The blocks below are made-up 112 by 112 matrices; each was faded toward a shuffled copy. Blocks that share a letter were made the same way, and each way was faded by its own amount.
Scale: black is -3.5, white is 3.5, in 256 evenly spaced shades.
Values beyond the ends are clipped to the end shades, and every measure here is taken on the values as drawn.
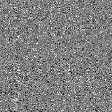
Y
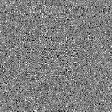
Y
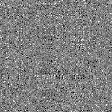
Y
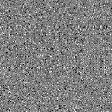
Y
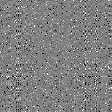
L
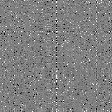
L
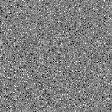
Y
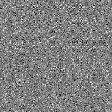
Y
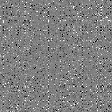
L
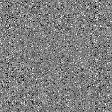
Y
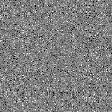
Y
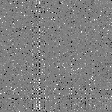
L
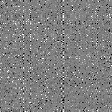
L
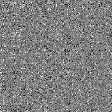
Y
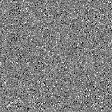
Y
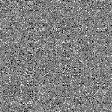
Y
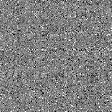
Y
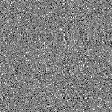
Y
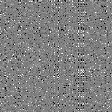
L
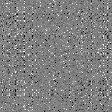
L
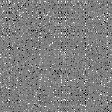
L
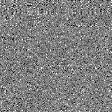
Y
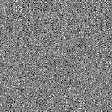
Y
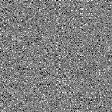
Y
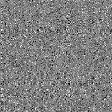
Y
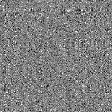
Y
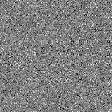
Y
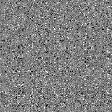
Y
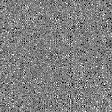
Y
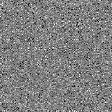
Y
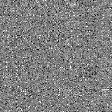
Y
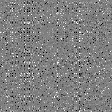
L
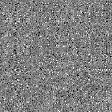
Y
